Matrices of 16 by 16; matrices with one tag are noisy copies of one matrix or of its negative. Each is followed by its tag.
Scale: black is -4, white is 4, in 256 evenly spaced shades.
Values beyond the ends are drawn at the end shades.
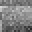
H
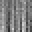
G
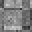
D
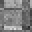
D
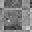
D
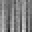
G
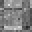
D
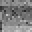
H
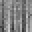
G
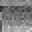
H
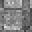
D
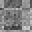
D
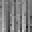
G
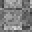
D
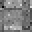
D
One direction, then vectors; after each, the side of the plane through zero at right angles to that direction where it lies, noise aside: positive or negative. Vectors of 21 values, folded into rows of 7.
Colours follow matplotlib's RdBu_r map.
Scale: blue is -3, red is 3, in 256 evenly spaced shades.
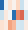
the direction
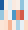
positive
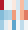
negative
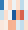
positive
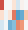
negative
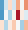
positive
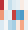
negative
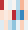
negative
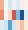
negative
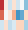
negative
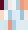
negative
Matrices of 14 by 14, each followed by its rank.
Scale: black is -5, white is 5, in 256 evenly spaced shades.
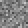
full rank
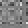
two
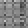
two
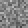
full rank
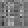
two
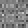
three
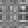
two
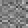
three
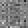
three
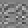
two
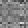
two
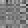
two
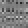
two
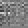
three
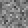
full rank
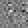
three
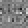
three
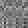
two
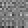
three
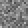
full rank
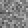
full rank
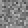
full rank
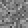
full rank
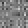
three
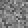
full rank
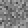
full rank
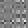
two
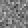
full rank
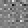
three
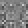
three
